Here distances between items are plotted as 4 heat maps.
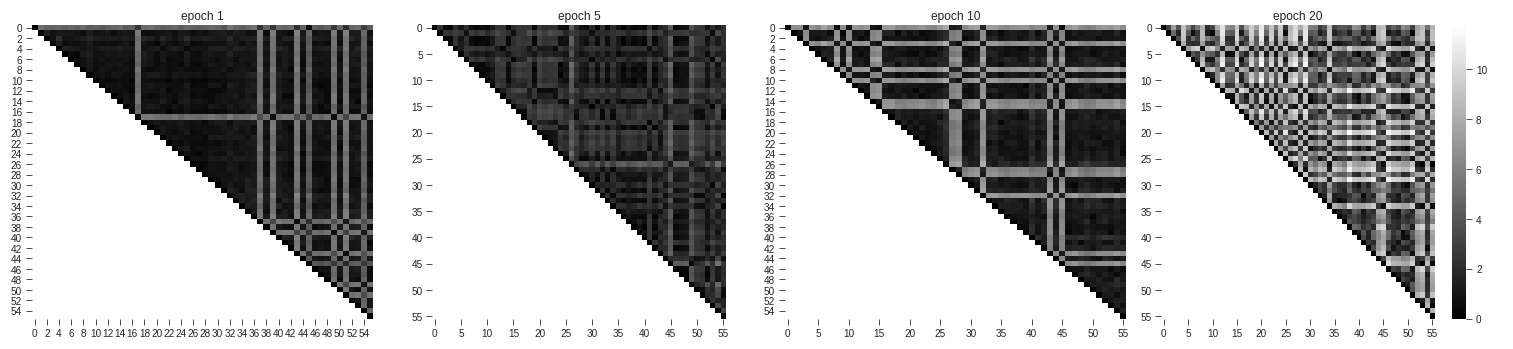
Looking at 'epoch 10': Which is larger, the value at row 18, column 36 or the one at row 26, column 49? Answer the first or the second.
the second
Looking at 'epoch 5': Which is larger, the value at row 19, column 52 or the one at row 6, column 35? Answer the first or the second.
the second
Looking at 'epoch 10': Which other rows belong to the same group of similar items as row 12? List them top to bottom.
1, 2, 4, 5, 6, 7, 9, 11, 13, 16, 17, 18, 19, 20, 21, 22, 23, 24, 25, 26, 29, 30, 31, 33, 34, 35, 36, 37, 38, 39, 40, 41, 42, 44, 46, 47, 48, 49, 50, 51, 52, 53, 54, 55
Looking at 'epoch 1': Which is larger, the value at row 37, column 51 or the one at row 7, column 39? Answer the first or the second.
the second
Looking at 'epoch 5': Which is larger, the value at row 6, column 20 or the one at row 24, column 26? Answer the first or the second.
the second
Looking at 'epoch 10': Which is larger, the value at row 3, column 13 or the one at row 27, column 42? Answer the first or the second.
the first
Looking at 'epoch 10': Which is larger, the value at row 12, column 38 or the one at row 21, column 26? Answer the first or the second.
the second
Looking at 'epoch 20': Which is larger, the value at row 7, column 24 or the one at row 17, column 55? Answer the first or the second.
the first
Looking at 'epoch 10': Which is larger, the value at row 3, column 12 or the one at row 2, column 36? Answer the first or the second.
the first
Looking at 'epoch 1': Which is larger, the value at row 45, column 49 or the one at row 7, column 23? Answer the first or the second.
the first
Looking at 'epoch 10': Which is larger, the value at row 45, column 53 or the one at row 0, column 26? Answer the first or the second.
the second
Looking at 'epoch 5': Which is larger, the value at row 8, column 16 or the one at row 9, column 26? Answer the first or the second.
the second
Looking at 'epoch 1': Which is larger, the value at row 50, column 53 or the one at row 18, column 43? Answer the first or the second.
the second
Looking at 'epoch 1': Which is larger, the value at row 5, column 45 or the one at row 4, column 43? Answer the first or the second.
the second
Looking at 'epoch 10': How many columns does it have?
56
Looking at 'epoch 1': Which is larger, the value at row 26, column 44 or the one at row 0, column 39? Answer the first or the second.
the second
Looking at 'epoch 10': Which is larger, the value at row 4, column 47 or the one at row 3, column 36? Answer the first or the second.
the second
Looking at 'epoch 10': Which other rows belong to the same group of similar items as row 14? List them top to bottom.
0, 3, 8, 10, 15, 27, 28, 32, 43, 45
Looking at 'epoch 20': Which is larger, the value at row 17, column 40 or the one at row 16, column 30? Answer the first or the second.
the second
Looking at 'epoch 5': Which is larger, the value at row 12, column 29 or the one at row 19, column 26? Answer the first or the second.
the second
